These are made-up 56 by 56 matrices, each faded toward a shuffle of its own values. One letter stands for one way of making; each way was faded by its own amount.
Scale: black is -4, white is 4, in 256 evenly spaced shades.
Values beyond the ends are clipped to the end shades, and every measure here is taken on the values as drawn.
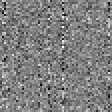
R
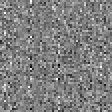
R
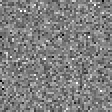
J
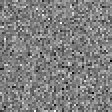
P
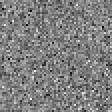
J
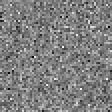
P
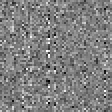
R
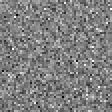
J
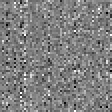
R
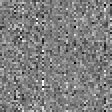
R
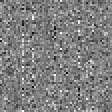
R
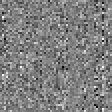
R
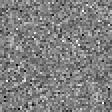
J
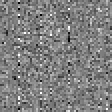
R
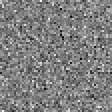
P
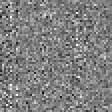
R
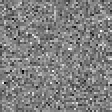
J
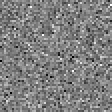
J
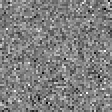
J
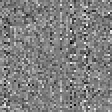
R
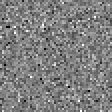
P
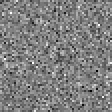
J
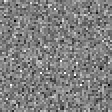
J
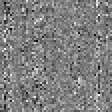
R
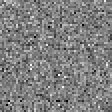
P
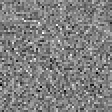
P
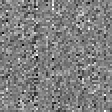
R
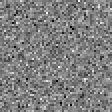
J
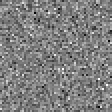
J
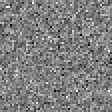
J
